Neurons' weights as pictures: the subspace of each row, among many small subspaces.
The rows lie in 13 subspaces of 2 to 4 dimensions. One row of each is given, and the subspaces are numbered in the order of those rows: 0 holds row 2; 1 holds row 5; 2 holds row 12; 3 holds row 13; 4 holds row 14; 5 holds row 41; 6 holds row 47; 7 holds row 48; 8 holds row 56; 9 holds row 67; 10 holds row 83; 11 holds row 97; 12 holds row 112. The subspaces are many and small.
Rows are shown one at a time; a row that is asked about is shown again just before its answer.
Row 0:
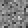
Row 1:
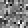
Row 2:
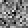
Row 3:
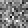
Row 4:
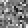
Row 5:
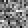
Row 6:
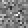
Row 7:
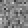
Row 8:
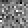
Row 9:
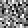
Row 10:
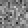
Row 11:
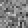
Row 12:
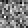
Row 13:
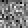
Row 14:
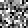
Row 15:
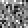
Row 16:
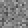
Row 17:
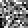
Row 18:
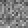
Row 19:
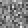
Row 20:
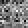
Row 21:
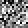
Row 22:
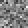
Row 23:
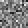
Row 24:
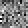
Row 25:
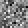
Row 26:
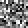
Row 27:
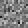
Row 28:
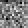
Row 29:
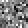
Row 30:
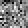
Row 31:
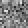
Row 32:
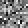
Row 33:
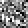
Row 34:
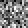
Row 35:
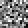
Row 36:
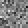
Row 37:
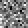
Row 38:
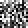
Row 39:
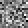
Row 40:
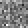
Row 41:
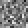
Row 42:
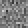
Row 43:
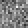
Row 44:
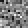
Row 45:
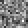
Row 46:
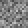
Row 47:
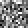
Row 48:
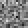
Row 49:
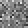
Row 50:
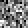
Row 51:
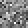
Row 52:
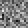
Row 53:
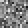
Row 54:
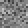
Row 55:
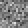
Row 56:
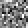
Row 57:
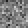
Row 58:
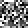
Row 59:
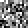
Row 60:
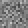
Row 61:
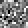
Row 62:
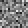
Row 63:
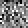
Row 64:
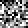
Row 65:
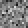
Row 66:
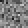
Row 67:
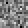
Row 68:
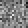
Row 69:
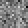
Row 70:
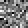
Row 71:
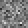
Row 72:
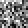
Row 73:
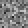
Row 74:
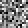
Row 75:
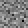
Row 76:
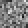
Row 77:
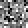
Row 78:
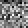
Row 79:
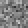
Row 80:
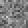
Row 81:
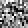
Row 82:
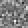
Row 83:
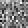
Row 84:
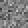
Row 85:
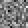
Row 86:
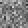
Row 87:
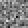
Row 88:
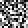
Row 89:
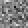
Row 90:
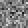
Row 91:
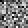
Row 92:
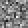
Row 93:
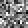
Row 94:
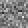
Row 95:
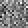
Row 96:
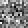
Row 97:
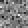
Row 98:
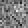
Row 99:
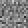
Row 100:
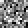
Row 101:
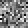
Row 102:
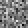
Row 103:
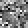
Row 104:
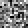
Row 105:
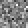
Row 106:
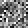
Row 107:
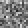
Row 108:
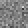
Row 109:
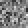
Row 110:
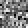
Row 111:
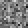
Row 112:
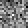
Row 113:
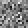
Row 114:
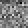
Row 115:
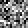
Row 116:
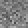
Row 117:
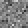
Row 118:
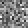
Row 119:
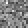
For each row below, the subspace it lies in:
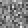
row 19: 9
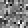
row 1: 9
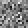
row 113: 6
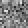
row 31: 0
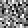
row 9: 0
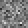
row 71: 0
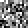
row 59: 3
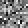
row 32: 9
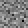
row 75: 11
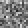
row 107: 2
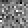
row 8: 3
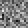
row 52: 11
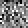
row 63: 3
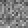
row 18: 7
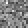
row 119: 1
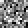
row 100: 1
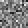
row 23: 10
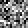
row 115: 0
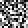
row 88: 11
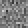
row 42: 0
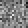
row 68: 12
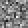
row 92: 7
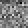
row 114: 2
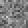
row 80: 1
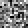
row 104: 1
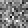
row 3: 4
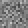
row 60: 0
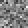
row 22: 11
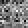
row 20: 0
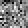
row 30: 10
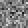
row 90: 4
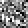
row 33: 11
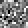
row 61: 1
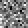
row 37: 6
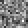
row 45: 11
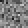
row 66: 11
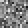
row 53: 3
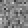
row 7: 6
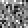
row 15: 10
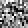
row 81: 1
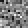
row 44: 11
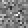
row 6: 6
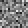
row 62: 10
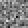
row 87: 7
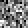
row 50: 3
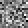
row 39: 4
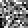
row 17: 6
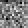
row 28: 2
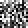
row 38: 12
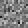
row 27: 9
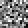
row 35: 1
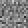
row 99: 0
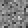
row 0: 1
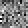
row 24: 10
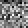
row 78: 2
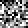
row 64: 7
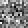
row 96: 1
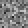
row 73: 1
